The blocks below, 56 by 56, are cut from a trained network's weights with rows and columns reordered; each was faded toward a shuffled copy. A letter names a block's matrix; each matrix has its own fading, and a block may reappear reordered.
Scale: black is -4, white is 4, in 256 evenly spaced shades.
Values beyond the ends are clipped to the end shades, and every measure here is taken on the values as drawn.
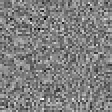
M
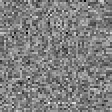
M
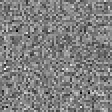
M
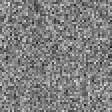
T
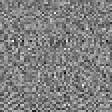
M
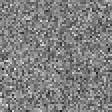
T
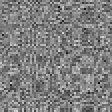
M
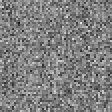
T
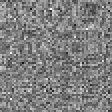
M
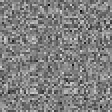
M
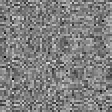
M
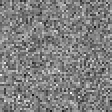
T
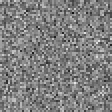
T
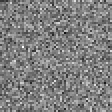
T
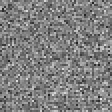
T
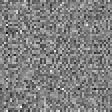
M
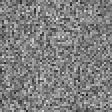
T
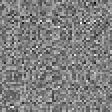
M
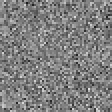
T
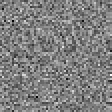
M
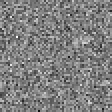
T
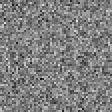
T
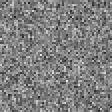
T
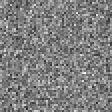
T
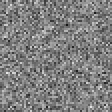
T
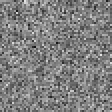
T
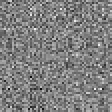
M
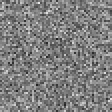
T
